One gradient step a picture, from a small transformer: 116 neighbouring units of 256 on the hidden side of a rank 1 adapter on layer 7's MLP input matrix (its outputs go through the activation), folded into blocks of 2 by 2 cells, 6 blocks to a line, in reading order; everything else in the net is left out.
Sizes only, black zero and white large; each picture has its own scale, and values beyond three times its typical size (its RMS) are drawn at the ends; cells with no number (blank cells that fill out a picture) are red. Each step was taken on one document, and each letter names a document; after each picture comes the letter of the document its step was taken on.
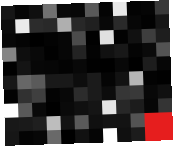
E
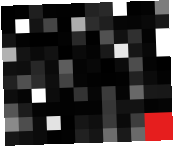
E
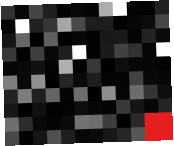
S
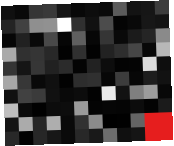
S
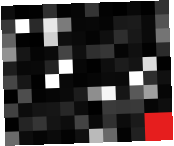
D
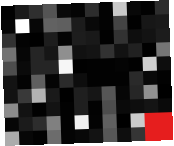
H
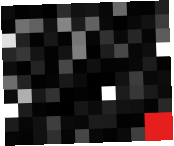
S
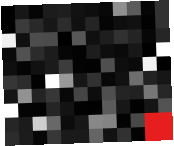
D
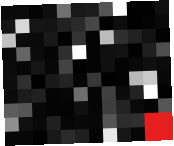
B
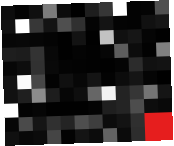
E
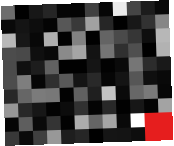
S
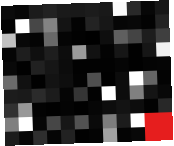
B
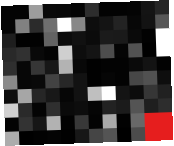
D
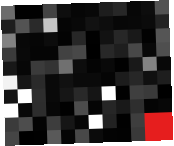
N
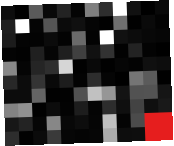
H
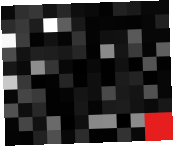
N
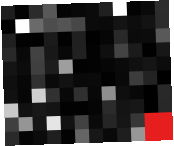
E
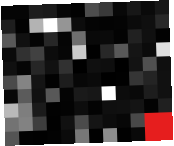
S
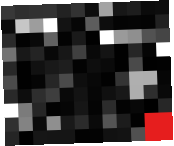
B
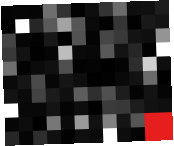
H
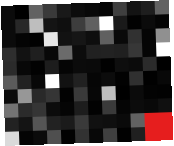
D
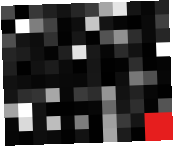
B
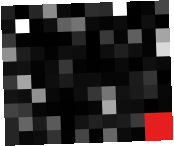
E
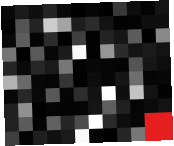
S
